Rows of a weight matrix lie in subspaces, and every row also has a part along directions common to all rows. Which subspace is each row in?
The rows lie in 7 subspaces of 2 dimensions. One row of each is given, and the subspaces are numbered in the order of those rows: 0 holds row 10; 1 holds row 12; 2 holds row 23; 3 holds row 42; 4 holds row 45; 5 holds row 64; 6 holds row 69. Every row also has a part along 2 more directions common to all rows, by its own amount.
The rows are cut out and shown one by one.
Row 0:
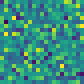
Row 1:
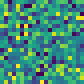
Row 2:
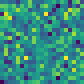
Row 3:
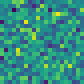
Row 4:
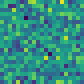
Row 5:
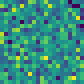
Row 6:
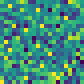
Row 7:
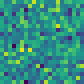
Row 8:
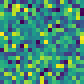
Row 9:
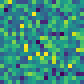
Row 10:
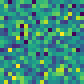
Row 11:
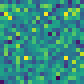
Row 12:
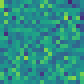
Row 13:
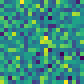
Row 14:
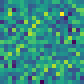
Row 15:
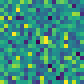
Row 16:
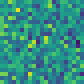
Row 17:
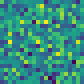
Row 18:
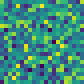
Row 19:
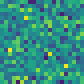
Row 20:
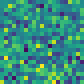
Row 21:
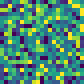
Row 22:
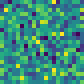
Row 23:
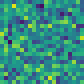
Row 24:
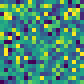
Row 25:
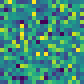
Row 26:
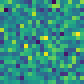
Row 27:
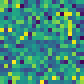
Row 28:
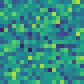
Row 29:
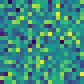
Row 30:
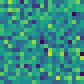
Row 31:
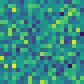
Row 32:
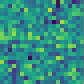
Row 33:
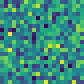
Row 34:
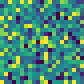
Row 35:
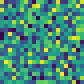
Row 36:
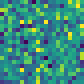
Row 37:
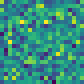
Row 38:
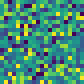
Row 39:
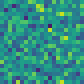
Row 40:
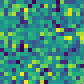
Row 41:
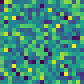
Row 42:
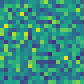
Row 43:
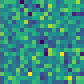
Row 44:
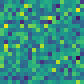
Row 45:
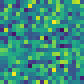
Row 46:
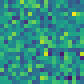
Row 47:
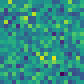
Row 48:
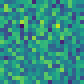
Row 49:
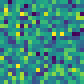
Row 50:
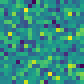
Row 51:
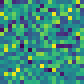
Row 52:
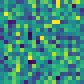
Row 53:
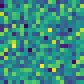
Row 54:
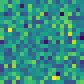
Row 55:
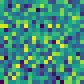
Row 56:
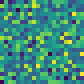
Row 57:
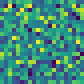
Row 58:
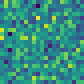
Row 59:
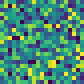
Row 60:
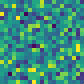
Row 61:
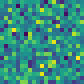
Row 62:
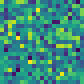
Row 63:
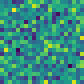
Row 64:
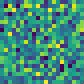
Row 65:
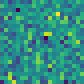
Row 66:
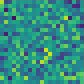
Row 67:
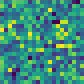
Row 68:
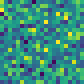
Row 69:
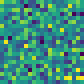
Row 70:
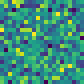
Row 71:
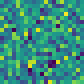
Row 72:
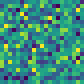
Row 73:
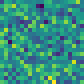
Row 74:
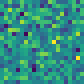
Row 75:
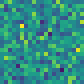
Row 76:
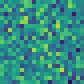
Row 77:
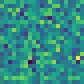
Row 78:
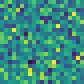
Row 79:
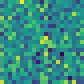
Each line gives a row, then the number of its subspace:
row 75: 0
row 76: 0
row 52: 4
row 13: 6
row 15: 6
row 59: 3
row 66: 1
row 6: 2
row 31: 5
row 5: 1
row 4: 2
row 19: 2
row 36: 1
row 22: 0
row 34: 6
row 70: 5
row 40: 4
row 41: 1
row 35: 5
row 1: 0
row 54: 5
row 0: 1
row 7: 4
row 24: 1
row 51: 4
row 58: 5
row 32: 4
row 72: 3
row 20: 2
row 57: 3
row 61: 3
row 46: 6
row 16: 6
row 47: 0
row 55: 2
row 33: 5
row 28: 4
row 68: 1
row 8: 4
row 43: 6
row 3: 5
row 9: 0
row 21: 1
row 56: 6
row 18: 2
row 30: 6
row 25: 0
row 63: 5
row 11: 1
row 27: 5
